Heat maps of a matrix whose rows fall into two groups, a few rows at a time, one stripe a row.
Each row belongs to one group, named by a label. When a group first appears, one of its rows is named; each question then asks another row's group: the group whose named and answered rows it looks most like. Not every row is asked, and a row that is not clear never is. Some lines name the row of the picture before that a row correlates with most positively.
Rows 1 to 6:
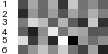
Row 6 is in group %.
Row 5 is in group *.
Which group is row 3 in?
%
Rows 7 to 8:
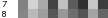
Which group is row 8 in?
%
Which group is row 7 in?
%
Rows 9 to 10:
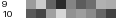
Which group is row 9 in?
%
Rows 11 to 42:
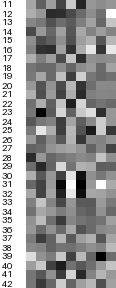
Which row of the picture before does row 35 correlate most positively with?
9
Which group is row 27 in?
%
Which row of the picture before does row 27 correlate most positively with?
10
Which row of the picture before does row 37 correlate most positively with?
10
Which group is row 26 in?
*
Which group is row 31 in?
*
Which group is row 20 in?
*
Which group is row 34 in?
%
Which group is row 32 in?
*
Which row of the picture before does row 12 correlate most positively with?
9
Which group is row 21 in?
*
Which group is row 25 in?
%
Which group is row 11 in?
*
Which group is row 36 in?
*
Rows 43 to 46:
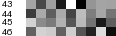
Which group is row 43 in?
*
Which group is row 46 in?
%
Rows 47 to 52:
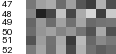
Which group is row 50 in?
%
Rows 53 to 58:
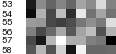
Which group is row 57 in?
%
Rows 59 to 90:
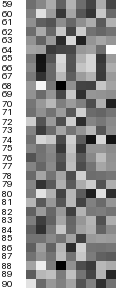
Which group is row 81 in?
*
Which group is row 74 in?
%
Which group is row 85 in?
*
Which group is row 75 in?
*
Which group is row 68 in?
%
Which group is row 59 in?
%
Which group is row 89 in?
%
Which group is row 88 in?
%
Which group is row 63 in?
*
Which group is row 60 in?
%
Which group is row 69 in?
*
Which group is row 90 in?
*
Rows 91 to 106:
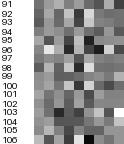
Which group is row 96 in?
%
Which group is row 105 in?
%
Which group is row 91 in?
%
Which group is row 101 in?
*
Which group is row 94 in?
%
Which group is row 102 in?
*
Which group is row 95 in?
*
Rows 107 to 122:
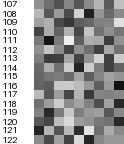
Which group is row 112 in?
%
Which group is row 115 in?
*
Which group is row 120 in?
%
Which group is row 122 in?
*
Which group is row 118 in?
%
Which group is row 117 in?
*
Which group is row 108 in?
*
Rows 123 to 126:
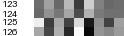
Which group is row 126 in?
*
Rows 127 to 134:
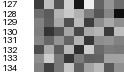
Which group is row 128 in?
%
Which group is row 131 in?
*
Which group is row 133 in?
%
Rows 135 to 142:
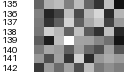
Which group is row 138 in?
%
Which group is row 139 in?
%
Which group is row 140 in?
%
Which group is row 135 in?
%
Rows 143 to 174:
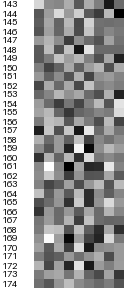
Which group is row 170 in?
*
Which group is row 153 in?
%
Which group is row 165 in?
*
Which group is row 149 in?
%
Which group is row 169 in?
%
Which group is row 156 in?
%
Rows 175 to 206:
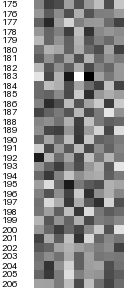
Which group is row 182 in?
*
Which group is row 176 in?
*
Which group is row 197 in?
%
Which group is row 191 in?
*
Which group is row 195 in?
%
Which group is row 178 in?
*
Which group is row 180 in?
%
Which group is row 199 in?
*
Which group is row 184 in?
%
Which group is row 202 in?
%
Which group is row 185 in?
*
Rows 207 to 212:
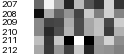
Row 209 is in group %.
